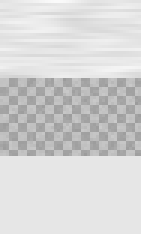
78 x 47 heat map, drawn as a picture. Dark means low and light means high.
The table splits into 3 rows of 1 panel. Panel 1,1: very high, streaked across, faint in contrast. Panel 2,1: high, checkered. Panel 3,1: very high, flat.
